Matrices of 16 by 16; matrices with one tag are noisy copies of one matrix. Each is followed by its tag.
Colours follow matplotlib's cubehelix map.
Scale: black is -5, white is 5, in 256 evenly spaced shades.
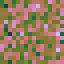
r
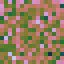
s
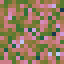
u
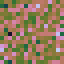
r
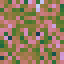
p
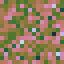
u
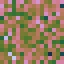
s
